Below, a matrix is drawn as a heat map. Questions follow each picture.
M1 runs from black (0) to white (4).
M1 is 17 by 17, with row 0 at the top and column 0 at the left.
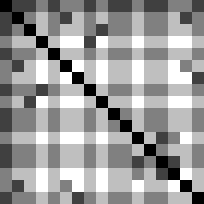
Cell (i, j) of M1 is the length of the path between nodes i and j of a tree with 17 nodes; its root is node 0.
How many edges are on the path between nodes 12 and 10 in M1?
2
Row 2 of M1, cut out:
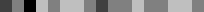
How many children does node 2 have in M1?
1
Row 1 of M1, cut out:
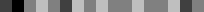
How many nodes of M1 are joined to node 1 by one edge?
3
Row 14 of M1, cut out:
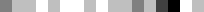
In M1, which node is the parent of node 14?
13
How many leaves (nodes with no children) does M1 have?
11
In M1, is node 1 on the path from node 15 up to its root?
yes
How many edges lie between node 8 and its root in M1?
2
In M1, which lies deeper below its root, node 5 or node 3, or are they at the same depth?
the same depth
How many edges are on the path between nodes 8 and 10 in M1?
3
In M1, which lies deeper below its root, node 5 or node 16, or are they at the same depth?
node 5
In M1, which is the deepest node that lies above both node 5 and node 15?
1
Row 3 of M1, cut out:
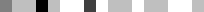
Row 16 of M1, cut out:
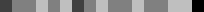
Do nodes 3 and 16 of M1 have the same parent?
no
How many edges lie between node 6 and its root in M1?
2
